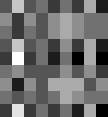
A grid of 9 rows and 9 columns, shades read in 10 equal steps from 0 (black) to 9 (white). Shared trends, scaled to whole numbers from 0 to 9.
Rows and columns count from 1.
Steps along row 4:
up down up down up down up down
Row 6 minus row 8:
0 2 -1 0 -1 -1 -2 1 -2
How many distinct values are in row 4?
7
